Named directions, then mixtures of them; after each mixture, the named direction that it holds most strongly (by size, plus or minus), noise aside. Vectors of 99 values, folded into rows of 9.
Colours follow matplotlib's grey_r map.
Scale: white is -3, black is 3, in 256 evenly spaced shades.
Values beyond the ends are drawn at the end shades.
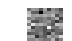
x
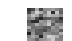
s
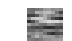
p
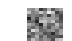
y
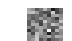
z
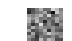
z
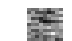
p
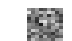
y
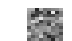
s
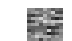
p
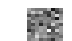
z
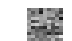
x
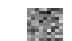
z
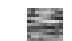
p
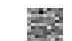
x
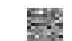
x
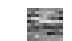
p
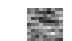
p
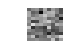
x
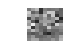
x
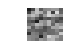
s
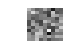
z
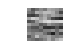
p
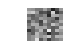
z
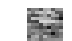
p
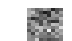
z
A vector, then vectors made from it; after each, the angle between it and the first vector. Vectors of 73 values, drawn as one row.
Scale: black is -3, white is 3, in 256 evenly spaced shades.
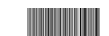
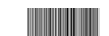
orthogonal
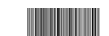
orthogonal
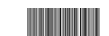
nearly parallel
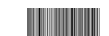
orthogonal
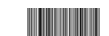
partly aligned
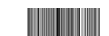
partly opposed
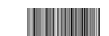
orthogonal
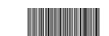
nearly parallel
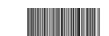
nearly opposite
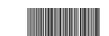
nearly parallel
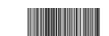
partly aligned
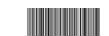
nearly parallel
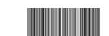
partly aligned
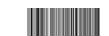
orthogonal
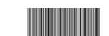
nearly parallel
